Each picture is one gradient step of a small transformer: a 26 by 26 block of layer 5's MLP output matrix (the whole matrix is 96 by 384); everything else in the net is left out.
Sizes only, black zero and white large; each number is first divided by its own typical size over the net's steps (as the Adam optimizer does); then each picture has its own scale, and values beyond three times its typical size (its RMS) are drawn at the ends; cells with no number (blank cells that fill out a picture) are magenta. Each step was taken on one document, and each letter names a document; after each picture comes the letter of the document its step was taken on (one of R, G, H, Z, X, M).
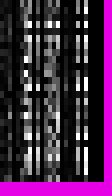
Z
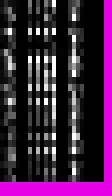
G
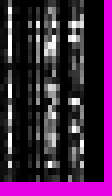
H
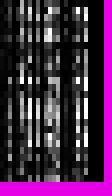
Z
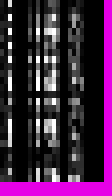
H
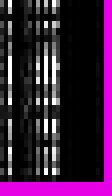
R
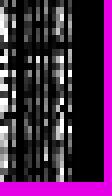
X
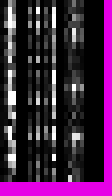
G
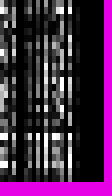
X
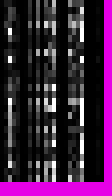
H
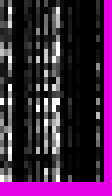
R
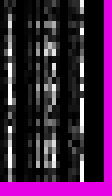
H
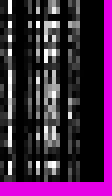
H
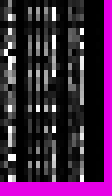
G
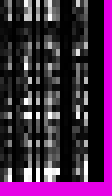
Z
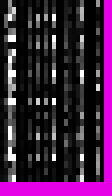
G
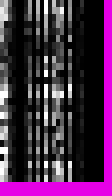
X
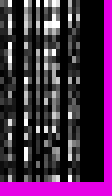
H
